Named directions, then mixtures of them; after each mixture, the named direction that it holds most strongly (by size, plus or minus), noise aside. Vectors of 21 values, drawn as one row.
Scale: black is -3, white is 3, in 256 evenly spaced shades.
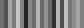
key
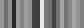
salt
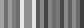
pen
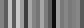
key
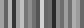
salt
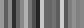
salt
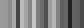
pen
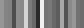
salt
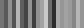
key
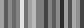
pen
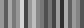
pen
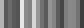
pen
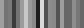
salt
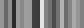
salt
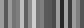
pen
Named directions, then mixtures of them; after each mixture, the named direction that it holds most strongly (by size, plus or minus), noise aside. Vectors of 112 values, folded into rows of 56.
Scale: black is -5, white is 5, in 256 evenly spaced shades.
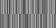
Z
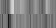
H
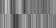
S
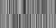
Z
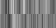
S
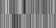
S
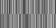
Z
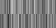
Z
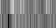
H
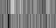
H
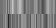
H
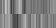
S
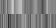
H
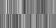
S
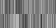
S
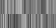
S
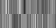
S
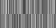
Z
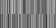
Z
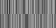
Z
